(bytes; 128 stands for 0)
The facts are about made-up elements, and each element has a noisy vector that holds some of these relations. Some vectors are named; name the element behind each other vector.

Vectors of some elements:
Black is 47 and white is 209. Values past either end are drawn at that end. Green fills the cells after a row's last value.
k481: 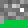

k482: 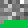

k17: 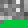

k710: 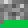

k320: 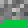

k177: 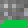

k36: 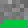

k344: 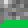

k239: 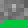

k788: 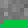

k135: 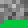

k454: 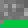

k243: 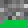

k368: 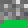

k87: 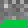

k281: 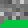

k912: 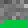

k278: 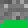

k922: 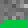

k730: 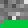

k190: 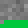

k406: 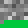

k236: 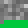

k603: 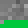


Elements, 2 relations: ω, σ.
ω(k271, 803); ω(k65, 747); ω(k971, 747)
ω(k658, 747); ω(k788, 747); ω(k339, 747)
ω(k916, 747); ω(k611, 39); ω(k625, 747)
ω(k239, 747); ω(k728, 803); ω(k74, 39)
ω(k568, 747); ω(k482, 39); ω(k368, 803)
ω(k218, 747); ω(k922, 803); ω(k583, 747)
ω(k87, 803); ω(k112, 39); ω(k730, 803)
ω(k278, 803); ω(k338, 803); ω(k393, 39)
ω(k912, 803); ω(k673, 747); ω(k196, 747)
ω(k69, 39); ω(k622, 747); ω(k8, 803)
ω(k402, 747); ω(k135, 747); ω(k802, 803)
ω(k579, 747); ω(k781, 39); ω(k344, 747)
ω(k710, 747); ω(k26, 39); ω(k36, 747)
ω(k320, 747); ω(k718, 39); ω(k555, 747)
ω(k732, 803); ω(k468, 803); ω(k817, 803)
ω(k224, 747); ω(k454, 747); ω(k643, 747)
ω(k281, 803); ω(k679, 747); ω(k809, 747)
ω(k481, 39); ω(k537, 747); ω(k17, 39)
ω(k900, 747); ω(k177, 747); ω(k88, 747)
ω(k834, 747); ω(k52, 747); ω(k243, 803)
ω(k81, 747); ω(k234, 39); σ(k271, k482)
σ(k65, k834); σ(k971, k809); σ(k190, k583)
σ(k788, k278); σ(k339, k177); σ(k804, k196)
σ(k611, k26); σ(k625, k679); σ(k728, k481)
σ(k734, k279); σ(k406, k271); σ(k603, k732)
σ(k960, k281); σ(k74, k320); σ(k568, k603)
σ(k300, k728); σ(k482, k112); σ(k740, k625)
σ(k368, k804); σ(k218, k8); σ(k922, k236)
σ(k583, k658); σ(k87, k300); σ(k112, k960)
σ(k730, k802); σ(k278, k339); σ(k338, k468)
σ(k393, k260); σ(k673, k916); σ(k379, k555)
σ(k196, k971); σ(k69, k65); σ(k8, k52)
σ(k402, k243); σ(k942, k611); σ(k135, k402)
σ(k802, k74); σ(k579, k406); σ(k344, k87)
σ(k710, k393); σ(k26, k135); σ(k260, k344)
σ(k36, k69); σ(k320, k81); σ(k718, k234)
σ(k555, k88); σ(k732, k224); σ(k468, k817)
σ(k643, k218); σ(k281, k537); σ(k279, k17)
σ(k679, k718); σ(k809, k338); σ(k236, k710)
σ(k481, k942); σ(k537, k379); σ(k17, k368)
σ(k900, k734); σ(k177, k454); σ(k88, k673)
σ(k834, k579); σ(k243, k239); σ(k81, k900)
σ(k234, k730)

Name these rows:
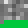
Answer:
k260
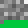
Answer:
k679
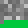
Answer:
k393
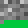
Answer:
k960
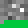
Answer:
k611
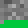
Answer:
k781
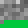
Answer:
k196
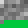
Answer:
k971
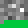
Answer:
k26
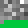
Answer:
k112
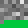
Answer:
k271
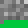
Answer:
k625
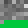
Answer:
k468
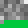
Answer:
k74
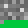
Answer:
k728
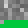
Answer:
k300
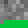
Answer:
k673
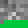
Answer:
k69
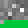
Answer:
k942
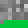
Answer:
k804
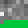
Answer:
k379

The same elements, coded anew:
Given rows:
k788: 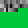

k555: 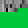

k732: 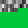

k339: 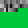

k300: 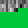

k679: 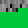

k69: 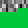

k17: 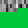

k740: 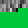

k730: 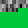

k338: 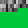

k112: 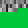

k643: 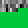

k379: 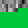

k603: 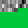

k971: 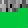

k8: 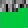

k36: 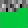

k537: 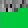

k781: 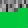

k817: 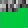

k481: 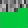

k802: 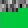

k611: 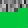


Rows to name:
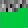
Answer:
k579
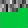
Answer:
k281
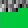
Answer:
k922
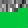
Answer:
k406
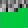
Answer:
k393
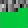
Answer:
k87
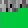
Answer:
k196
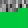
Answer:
k74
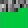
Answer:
k728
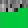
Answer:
k344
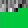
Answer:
k236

